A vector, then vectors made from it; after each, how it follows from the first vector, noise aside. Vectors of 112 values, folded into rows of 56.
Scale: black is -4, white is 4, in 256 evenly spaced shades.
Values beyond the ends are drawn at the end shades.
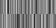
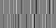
partly zeroed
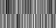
sign-scrambled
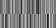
reversed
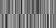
reversed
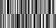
scaled up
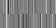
partly zeroed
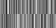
negated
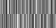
negated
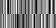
scaled up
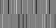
partly zeroed
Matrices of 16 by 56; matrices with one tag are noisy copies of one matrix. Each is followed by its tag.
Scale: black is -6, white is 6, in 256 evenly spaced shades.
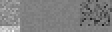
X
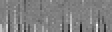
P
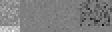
X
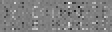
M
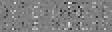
M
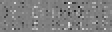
M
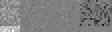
X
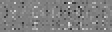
M
